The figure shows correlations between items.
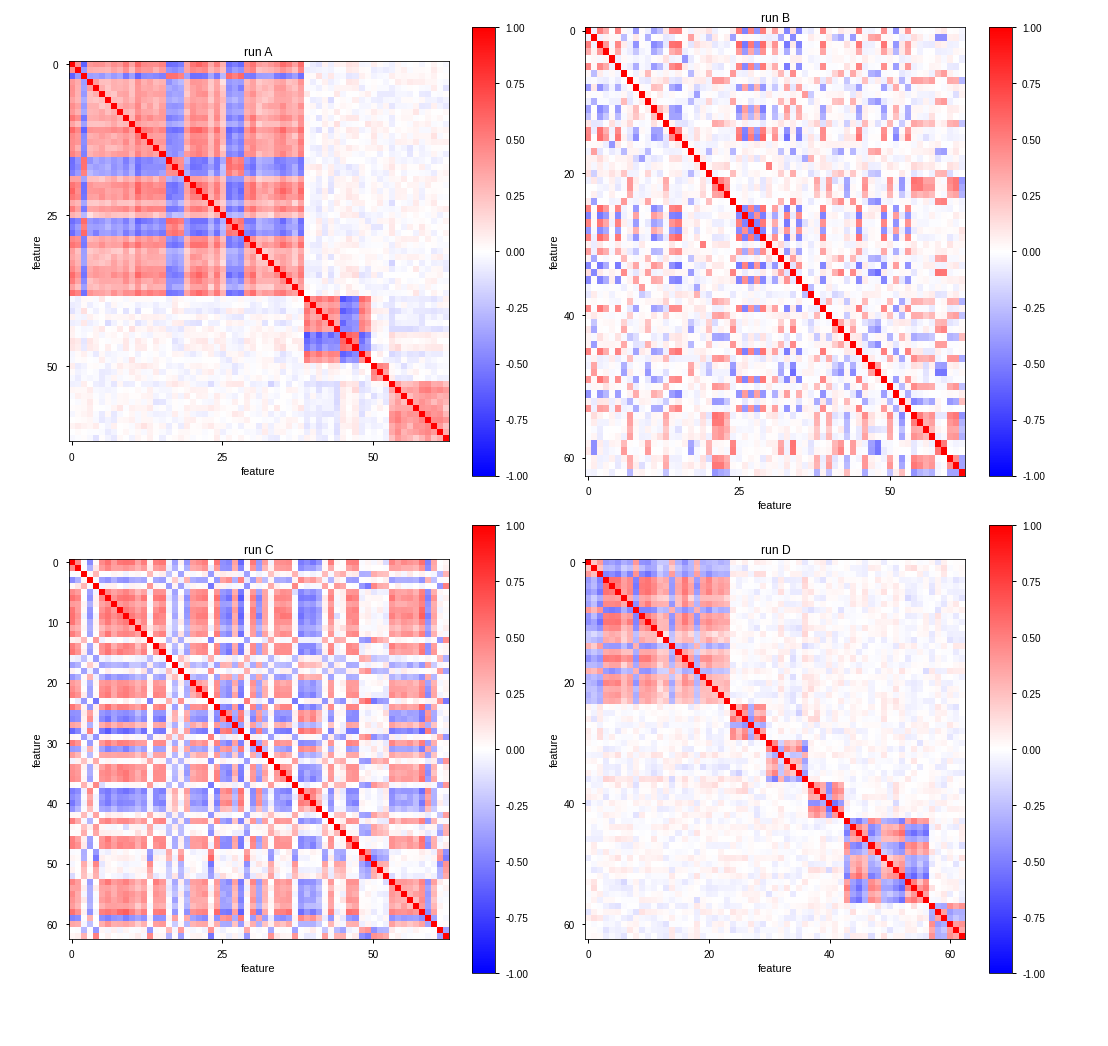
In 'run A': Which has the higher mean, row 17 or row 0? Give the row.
0
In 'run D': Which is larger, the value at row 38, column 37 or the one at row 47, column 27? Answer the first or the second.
the first
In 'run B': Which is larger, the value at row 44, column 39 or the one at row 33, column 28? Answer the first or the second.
the second
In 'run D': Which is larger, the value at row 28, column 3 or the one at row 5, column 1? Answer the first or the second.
the first
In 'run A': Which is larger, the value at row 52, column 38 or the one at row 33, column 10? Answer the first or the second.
the second
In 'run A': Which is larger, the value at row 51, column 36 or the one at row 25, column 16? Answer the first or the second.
the first
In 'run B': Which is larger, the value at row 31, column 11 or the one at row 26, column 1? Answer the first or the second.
the second
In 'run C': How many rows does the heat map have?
63
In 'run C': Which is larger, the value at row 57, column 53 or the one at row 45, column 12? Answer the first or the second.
the first
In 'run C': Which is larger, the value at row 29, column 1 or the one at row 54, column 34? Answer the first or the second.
the second
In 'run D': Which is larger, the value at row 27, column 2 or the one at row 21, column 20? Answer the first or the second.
the second
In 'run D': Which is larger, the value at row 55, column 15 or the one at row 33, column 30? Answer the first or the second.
the second
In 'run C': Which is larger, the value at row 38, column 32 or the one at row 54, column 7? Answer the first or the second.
the second
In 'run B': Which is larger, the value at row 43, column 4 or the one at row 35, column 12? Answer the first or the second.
the second
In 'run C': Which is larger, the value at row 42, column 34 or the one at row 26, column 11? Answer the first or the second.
the first
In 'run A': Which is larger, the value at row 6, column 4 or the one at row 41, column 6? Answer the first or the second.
the first
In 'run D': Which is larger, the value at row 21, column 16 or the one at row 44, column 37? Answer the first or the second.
the first
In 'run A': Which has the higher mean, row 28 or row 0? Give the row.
0
